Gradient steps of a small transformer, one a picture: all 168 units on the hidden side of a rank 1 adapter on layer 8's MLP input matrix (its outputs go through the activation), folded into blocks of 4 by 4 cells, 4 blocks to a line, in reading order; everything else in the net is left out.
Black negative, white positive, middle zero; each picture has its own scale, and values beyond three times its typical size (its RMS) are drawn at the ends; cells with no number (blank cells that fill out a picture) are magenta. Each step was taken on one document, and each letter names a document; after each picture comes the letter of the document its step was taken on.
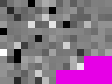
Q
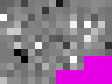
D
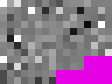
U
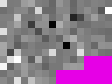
Q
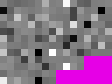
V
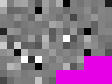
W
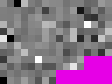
U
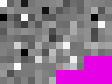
D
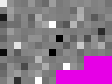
V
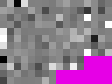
U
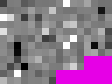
V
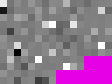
V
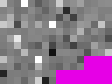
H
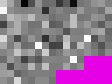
D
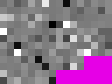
V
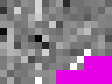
W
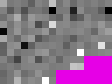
Q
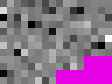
D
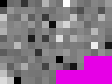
V
